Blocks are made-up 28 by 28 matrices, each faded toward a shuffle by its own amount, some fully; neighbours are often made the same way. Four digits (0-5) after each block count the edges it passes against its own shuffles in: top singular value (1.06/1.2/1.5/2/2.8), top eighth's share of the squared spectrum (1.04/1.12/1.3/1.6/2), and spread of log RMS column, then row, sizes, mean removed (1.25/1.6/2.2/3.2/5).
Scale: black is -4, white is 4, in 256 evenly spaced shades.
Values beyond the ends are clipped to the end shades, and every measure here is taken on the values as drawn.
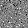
0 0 0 0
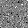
0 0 0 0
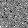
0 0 0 0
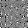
3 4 2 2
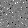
0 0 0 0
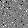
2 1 1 0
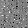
1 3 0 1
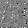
2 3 0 1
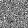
0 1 0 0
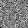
2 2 1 0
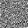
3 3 1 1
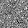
1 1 0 0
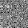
3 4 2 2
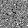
0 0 0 0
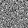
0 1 0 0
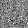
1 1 0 0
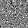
2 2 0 0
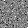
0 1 0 0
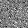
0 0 0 0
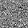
2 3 0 1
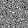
1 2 0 1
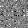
3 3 0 1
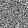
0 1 0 0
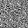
2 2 0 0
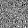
3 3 1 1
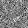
0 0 0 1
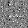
2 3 0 1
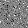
1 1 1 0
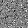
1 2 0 0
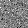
1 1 0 0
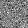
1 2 0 0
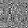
3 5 2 2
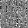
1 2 3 0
